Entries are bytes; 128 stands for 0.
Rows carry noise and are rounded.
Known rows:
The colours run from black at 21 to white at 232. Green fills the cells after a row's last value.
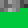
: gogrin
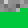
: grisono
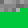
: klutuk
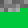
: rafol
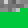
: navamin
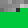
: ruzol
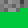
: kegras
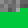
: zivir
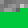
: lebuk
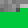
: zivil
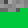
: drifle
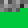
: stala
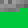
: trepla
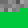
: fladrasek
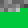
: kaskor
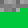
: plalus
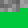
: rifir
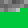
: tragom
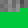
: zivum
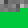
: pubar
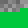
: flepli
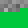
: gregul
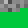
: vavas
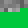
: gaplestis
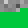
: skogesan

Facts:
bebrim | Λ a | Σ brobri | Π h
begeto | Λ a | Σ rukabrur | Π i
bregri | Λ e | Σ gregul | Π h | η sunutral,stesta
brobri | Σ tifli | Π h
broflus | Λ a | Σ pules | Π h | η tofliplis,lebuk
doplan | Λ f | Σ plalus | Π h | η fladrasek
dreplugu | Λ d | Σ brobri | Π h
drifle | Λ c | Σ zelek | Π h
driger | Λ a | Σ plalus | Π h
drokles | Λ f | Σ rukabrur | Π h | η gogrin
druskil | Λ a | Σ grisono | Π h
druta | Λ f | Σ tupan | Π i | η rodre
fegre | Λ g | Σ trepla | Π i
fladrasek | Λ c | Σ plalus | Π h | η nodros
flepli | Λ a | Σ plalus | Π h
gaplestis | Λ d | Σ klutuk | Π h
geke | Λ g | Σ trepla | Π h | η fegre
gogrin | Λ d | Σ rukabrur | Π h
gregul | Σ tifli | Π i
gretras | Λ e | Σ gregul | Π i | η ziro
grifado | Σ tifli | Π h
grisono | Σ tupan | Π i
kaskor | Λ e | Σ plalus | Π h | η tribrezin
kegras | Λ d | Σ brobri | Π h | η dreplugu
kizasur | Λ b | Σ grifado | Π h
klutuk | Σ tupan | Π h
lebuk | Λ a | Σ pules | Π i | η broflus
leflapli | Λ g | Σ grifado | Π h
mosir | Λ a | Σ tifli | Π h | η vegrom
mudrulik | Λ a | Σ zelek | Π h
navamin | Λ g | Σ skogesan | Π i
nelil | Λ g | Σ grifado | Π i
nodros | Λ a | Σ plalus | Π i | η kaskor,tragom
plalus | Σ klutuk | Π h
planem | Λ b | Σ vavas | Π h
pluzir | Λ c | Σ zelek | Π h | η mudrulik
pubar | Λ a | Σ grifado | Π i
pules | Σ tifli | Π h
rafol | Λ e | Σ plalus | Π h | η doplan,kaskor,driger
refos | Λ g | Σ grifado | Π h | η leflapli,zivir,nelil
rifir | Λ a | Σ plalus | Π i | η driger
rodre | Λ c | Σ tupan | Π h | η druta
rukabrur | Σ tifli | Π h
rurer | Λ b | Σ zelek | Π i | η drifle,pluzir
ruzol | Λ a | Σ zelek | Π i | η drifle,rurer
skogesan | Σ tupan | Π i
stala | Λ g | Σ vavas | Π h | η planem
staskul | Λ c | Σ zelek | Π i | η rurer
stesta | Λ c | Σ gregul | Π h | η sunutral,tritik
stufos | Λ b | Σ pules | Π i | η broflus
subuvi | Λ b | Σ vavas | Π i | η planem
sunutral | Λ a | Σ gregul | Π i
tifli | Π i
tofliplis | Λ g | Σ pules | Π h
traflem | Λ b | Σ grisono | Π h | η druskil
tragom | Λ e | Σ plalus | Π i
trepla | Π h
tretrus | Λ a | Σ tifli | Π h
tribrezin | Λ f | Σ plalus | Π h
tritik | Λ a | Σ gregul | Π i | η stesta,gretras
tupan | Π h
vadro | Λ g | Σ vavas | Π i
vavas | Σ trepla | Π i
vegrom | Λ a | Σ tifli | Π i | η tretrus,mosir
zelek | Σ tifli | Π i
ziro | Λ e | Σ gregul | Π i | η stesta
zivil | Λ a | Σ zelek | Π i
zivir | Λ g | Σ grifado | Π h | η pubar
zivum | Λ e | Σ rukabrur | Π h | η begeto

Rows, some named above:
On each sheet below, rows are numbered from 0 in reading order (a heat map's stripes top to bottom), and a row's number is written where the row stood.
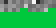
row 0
rodre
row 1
fegre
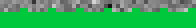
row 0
gregul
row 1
rodre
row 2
kizasur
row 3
drokles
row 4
druta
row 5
bebrim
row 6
tragom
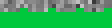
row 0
stufos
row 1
tofliplis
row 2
traflem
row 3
vadro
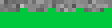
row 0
pubar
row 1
grifado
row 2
druskil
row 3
mudrulik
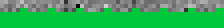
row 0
rurer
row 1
tifli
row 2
planem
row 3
lebuk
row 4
kegras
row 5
begeto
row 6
staskul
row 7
zelek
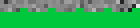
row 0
stesta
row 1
druskil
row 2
grifado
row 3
broflus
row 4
subuvi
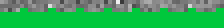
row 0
nelil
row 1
vegrom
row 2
dreplugu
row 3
bregri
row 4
geke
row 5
zelek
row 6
vegrom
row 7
trepla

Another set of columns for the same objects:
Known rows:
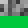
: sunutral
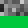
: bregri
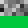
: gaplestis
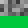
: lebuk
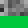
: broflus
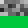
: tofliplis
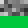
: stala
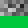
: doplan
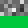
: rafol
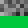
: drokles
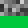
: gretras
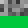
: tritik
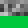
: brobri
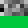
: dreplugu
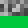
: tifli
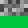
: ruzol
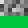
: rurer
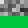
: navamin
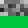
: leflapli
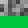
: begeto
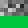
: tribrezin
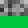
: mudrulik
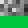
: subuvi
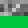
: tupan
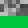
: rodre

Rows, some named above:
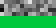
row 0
kegras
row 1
navamin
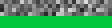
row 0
zivum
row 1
drokles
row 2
staskul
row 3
stufos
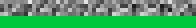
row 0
trepla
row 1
rurer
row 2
traflem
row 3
rurer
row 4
fladrasek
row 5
fladrasek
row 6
gaplestis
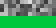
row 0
stesta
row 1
stufos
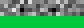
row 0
tragom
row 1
vadro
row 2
kizasur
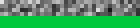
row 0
navamin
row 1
planem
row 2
zivil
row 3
vavas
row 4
druta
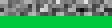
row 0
druskil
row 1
zelek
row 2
fegre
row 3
nelil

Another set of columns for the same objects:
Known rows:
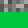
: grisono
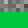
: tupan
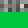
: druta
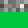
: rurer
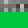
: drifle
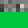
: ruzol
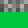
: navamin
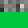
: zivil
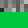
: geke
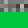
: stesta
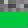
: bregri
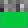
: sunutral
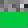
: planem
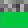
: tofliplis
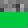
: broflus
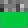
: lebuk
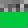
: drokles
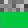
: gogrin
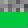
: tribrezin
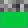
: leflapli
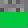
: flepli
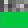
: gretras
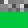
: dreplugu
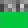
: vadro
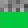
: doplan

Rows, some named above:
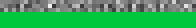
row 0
drokles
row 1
subuvi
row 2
traflem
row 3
stesta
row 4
nelil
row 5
vadro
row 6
gaplestis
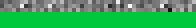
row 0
subuvi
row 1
stufos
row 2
fladrasek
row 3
rodre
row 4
tragom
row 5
subuvi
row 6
fegre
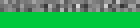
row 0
druskil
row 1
mudrulik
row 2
staskul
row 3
vavas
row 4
zivum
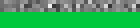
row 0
trepla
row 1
subuvi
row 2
vadro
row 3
kegras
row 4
kizasur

